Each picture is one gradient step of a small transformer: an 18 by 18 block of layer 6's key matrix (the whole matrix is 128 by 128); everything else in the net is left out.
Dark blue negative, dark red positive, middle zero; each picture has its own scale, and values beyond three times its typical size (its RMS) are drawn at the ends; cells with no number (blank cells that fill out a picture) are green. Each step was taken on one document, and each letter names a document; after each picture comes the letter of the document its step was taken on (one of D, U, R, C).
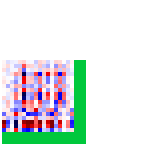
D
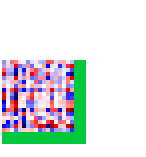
D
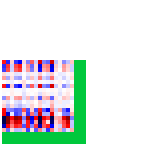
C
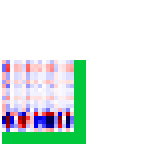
C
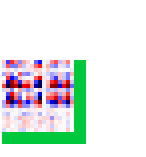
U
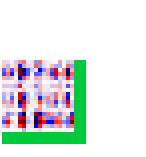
D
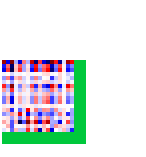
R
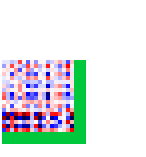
U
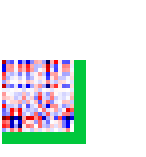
C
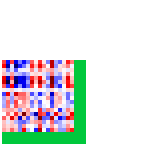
R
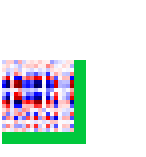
U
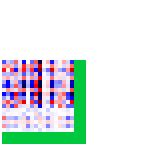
U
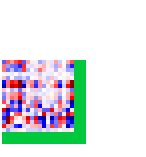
C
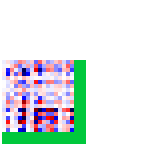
D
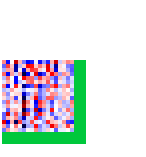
D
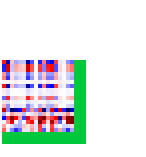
C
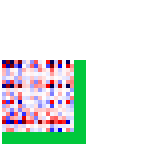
R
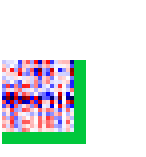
U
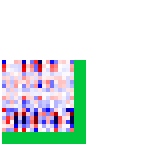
C
